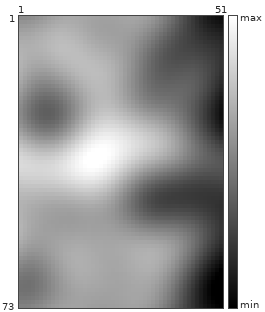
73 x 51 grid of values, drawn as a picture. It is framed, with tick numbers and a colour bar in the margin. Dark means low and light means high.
Grain: smooth. Slope: up to the left. Ninth with the highest average: centre. Lone odd cells: none.
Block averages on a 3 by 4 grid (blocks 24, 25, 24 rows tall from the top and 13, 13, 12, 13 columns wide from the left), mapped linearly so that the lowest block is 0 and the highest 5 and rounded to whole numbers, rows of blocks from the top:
3 4 2 0 / 4 5 3 1 / 3 3 3 0
